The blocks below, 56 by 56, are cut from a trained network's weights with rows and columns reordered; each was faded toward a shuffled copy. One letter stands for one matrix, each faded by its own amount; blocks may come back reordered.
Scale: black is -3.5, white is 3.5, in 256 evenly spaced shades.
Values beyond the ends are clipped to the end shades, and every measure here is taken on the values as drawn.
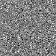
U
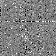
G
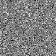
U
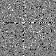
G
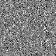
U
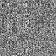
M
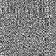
M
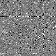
G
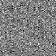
U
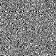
U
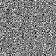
U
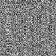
M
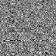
U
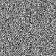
M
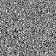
U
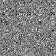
U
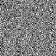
U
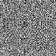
M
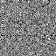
U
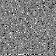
G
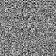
M
